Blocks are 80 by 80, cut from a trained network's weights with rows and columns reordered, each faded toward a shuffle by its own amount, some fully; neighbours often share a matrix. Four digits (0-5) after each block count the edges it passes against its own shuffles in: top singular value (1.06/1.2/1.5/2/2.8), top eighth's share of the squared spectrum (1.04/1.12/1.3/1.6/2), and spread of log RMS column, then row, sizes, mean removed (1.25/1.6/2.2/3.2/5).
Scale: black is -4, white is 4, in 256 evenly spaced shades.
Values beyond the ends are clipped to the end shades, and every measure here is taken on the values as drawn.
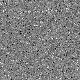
0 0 0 0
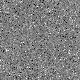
0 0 0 0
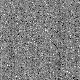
2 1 0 1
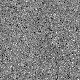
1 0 0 0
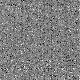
2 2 0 2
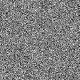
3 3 1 0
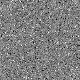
0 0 0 0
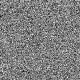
1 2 0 0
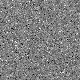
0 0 0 0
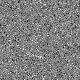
0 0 0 0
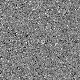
0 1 0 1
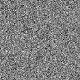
3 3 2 0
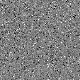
1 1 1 0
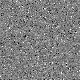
0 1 1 0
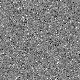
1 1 1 0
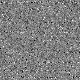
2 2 0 2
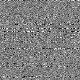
3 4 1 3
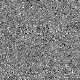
2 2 0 2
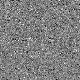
1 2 0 2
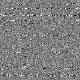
2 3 0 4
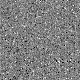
1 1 0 1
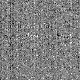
3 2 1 2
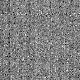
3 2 0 2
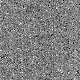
1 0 0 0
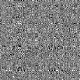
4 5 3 3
